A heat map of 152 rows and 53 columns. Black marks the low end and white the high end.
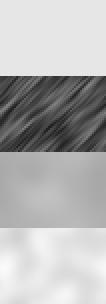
The table splits into 4 rows of 1 panel. Panel 1,1: very high, flat. Panel 2,1: low, slanting up to the right. Panel 3,1: high, smooth, faint in contrast. Panel 4,1: very high, smooth, faint in contrast.
